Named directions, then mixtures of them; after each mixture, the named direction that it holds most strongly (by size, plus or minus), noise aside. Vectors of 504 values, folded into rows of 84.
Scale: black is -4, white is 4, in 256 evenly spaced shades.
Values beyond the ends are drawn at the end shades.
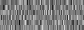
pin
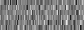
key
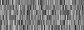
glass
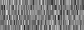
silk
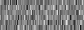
key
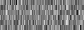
key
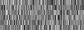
silk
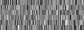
key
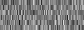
pin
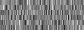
pin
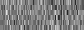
silk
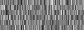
silk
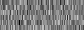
pin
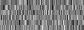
pin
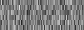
glass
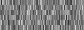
glass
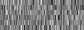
silk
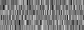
pin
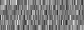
key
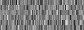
key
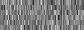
silk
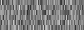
glass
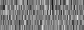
pin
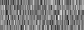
silk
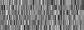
silk
